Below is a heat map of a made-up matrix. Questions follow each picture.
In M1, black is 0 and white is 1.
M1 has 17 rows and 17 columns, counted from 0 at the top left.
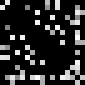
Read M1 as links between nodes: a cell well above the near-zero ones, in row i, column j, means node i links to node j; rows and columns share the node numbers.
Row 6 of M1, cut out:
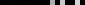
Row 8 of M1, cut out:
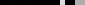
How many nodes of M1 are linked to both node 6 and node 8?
2
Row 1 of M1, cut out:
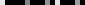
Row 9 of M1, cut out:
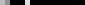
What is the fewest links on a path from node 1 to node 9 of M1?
1
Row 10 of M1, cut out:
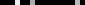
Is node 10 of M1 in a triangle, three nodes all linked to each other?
yes
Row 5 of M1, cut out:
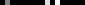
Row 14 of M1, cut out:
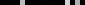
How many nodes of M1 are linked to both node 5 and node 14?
0
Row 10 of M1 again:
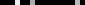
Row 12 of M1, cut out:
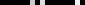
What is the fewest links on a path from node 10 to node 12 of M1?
2
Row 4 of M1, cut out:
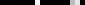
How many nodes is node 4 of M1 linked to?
3
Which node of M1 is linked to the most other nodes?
node 15
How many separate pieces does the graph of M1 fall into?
1
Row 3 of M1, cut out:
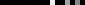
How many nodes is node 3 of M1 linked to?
3
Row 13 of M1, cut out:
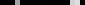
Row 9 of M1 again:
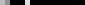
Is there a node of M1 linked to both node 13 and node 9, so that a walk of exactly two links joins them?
no
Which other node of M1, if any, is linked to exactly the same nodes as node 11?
node 9
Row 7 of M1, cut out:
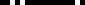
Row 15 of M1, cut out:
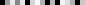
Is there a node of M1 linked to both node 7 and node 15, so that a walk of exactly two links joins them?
yes
